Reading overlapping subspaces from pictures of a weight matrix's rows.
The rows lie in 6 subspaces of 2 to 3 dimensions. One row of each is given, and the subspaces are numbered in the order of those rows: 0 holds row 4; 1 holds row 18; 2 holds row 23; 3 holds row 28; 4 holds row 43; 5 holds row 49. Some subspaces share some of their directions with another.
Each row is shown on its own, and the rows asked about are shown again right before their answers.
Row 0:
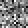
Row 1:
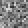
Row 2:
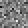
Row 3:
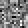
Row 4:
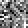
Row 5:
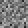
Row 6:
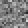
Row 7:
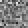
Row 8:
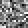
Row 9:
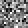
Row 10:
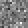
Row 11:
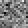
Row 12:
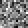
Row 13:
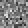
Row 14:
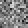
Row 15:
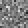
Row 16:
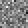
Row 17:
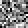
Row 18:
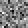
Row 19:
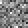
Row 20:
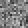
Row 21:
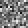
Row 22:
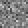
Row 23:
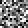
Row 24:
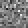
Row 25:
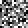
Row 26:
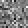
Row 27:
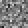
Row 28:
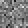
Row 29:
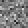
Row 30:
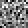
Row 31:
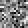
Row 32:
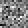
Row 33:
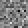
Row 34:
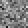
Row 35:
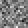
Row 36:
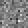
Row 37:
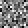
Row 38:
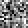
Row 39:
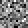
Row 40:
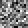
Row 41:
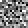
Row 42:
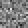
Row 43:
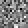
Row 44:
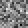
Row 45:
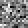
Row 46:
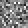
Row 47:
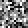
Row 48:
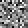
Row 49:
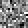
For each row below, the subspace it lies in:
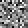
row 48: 4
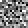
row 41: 4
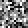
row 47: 3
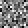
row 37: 1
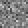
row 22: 5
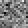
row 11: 0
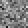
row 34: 3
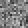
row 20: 1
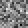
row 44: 0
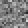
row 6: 5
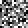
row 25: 2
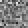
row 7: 4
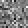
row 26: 3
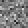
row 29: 3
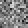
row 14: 4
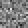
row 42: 5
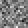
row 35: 1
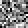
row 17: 5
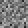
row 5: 1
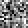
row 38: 0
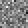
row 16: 2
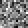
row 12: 0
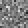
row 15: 2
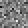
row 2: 1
